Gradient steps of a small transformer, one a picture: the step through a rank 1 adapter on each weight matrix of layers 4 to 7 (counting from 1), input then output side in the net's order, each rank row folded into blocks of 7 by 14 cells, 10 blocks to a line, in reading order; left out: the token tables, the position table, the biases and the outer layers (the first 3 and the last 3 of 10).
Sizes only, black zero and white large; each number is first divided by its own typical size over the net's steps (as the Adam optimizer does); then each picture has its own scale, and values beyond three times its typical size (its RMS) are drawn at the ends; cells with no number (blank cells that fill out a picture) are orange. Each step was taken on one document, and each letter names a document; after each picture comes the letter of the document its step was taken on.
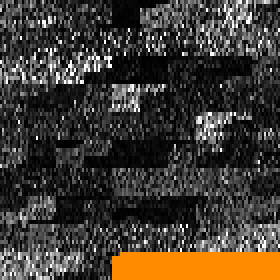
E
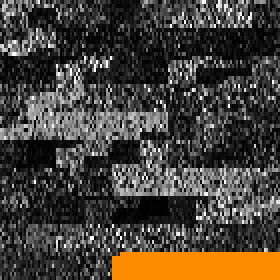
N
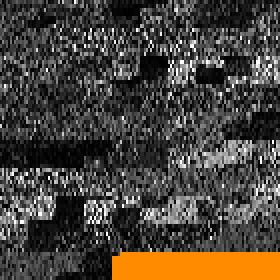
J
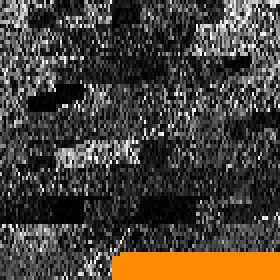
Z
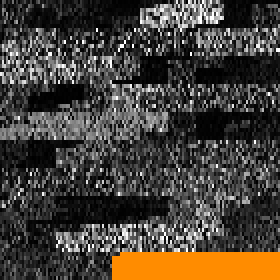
N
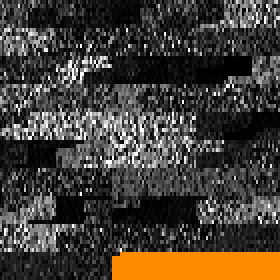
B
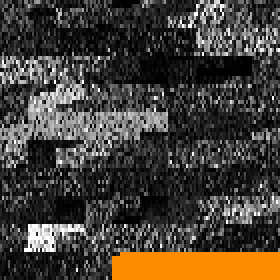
N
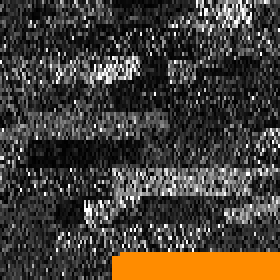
E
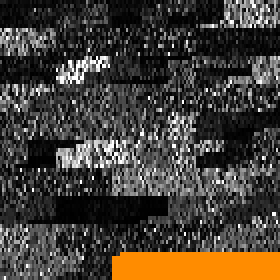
B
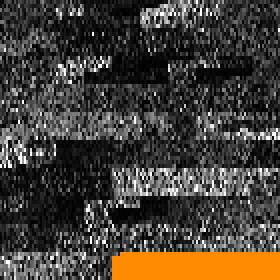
E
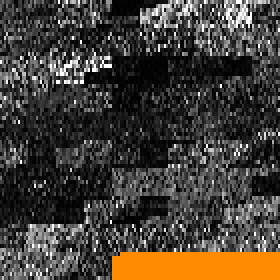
E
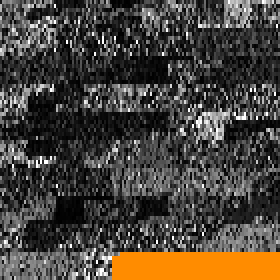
Z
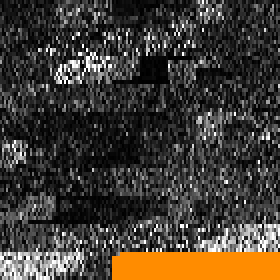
E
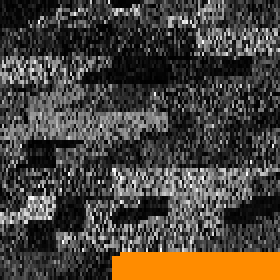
N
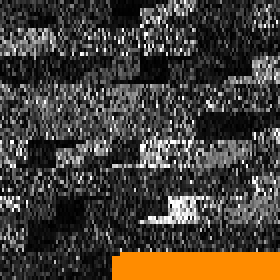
J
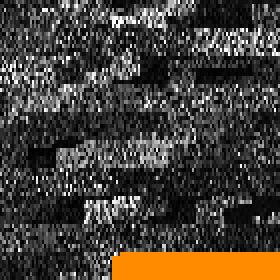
Z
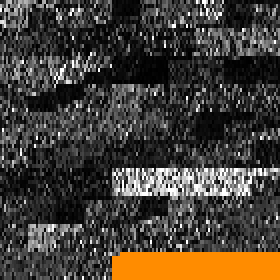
E
